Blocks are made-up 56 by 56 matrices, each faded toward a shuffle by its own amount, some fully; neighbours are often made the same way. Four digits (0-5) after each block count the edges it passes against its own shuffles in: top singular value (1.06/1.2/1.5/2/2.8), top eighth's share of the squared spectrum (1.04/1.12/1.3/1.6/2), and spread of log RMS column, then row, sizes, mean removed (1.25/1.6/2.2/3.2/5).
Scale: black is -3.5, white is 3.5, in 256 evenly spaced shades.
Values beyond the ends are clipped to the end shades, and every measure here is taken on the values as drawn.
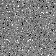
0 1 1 0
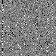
2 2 2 0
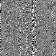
2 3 3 0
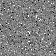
0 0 0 0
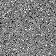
1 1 0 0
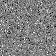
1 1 0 0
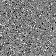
1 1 0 0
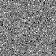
3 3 0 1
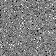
0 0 0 0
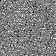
2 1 0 0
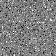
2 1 0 0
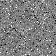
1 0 0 0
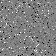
0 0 0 0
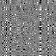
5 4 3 2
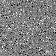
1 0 0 0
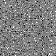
3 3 1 1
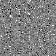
3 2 1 0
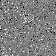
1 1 0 0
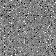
2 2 1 0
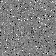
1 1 0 0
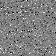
1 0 0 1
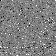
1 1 0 1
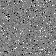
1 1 0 0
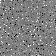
0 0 0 0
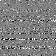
2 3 0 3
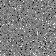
1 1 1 0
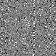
3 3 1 1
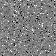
3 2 1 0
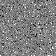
2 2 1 0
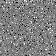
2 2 0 0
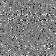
3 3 0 2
